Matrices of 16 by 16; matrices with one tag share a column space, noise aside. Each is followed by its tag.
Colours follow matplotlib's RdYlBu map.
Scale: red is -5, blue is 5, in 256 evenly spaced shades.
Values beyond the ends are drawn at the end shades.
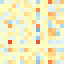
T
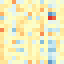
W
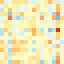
W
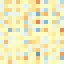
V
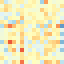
T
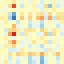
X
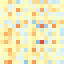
T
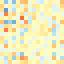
V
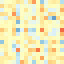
W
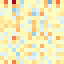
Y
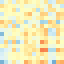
T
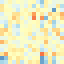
X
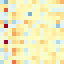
T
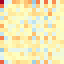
Y
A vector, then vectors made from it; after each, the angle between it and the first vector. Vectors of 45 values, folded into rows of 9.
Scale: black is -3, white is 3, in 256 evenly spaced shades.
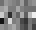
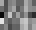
nearly opposite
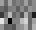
nearly opposite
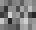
nearly opposite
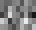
nearly opposite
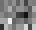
orthogonal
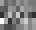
nearly opposite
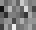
orthogonal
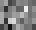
orthogonal
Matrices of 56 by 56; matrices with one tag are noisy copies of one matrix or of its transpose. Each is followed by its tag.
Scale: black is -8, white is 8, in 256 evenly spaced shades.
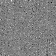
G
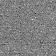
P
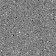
P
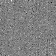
G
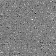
P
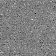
P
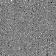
G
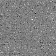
P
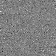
G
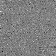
G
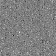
P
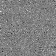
G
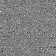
G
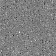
P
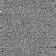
G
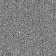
P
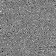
G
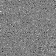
G
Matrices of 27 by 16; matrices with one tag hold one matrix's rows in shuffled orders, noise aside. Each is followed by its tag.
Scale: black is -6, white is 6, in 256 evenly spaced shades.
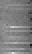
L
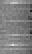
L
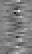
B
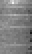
L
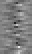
B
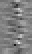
B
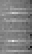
L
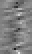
B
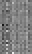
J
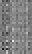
J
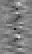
B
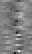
B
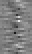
B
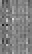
J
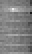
L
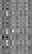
J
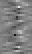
B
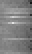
L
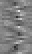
B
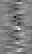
B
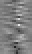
B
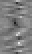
B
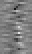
B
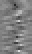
B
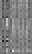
J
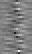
B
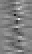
B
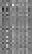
J
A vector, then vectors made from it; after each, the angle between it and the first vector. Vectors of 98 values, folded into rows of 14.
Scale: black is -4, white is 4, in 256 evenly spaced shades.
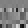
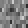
partly opposed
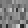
nearly parallel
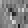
orthogonal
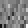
partly aligned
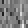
partly opposed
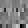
nearly parallel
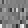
nearly opposite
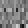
nearly parallel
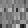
nearly parallel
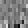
partly opposed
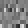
nearly opposite
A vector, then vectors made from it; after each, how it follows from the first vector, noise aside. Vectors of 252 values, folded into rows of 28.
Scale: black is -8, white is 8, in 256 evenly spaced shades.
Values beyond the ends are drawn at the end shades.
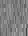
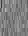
reversed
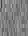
reversed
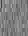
reversed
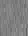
shrunk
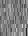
scaled up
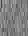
reversed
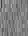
reversed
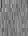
reversed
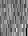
scaled up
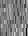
scaled up
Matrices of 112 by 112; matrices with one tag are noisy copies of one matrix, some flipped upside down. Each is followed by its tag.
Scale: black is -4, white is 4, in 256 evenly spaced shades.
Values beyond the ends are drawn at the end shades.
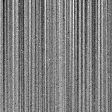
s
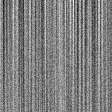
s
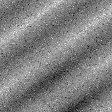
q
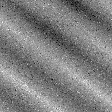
q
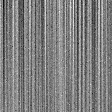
s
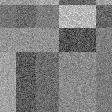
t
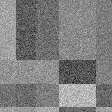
t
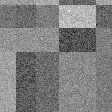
t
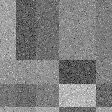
t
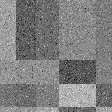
t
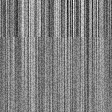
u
